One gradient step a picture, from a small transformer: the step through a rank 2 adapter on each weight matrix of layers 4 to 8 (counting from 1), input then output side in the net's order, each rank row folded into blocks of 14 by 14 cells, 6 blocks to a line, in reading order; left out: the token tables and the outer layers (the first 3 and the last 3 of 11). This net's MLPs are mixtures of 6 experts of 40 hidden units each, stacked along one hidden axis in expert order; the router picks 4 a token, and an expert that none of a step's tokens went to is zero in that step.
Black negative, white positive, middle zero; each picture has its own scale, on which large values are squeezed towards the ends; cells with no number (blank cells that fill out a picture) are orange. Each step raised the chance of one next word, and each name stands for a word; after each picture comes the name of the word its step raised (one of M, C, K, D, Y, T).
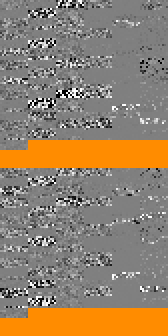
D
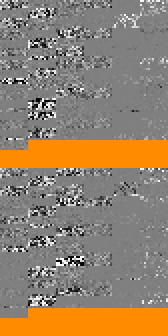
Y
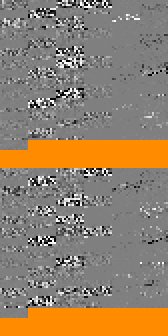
D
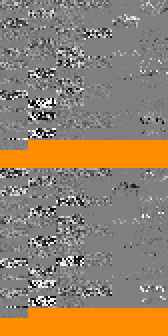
Y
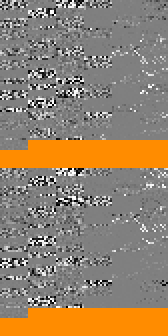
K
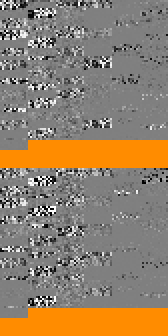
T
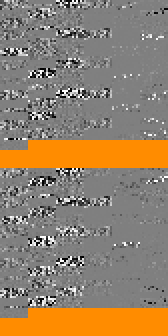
K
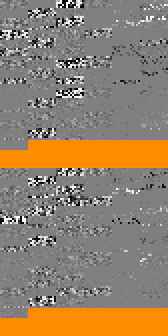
D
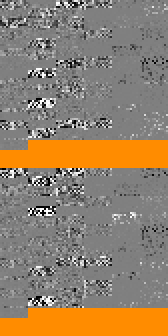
T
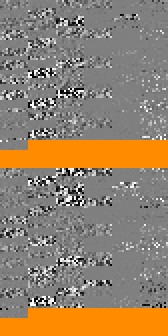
K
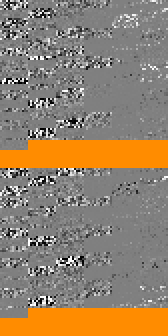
Y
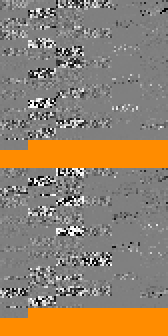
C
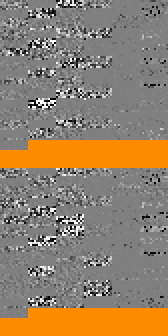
C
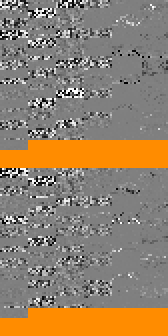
D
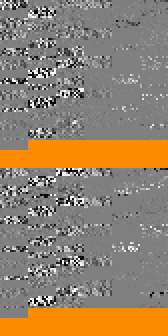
K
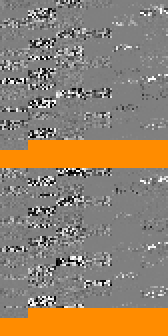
Y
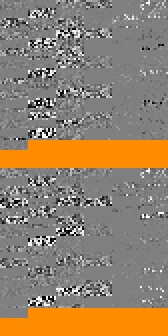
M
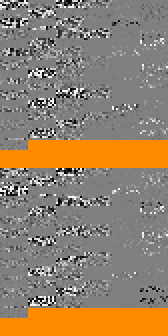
K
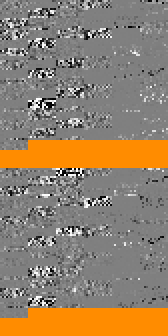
C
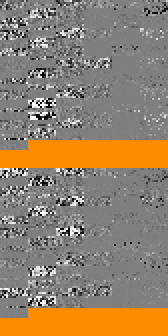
C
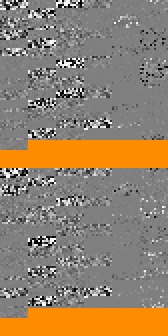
D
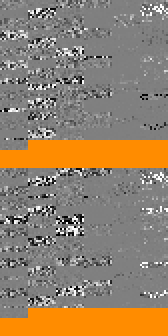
M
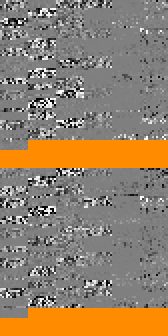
T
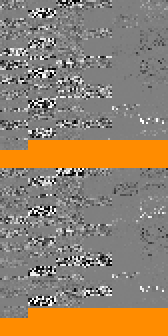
T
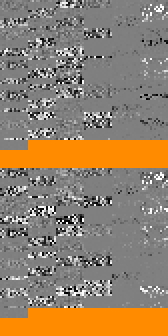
M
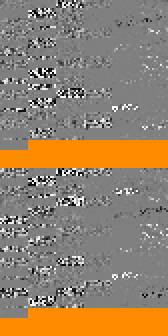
K
